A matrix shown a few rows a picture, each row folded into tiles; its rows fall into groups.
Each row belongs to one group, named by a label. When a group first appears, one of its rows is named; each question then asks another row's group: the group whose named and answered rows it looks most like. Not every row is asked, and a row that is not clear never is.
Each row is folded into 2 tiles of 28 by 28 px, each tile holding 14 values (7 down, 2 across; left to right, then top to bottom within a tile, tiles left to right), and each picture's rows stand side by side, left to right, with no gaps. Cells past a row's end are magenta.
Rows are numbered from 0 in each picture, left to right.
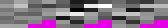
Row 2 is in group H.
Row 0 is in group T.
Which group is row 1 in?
H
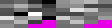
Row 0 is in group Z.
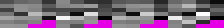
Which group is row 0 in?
Z
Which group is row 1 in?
Z
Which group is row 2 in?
Z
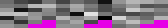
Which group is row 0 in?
H
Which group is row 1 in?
Z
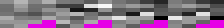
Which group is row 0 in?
T
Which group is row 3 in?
Z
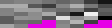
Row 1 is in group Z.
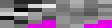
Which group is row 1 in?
T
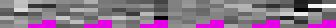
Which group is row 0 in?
T
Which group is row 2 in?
Z
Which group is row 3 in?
T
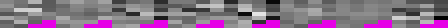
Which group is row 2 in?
Z
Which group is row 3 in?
H
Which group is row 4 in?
Z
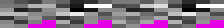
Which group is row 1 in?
H
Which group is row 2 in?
H
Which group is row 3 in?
H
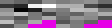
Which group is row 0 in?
H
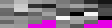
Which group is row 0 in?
T
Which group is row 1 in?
Z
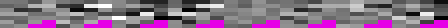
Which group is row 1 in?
H
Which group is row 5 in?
H
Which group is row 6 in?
T
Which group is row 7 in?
Z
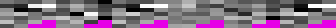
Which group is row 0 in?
H
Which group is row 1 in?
Z
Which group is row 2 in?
H
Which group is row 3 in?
T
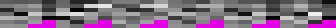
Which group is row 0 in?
Z
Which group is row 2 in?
H
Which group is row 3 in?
H
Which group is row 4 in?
Z
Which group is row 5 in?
Z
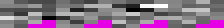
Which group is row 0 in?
Z
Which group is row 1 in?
H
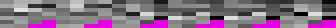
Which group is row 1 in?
T
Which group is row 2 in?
Z
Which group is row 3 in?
Z
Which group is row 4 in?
Z
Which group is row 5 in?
Z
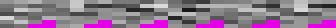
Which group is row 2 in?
H
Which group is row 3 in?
H
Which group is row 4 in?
T
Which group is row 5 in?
T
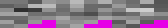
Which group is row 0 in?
H
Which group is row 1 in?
T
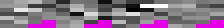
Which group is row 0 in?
T
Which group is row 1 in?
Z
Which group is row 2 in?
H
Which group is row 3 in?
T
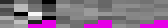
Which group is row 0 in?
Z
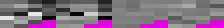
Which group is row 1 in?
Z
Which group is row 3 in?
T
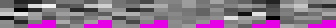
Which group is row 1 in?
H
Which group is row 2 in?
H
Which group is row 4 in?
Z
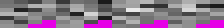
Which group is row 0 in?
H
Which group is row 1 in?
Z
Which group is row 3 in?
T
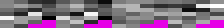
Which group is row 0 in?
Z
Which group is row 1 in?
Z
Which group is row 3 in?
H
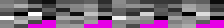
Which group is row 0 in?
Z
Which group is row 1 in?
Z
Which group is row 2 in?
Z
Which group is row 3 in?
Z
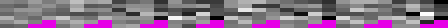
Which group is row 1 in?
T
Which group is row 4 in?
T
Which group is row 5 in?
Z
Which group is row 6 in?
T
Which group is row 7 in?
Z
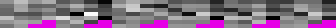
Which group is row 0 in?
T
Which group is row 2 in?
T
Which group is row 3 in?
Z
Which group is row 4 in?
Z
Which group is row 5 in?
Z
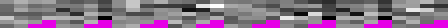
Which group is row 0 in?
T
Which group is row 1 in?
Z
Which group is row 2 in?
T
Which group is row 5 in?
Z
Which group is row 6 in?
Z
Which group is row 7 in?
T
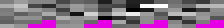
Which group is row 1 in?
Z
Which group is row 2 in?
H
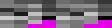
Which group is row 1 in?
Z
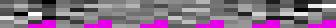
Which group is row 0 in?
Z
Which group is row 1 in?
H
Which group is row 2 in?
T
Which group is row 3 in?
T
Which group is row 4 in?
Z
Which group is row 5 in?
H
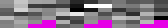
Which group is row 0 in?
T
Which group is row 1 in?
H
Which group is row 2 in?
Z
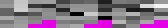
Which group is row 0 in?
T
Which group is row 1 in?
Z
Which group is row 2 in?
H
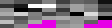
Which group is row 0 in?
H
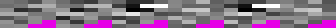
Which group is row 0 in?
H
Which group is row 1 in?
H
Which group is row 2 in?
H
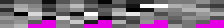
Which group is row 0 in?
Z
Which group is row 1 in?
Z
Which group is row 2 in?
H
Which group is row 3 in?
T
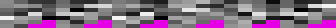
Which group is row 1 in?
H
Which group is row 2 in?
Z
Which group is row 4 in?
Z
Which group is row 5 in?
H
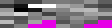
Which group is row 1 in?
T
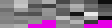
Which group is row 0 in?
T
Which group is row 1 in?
Z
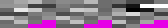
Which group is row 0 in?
T
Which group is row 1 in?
T
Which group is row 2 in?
H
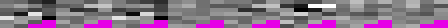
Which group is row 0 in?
Z
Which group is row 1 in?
H
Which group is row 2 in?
Z
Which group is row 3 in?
T
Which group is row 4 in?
H
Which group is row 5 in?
H
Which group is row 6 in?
T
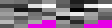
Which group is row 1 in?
H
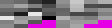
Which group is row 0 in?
Z
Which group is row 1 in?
T
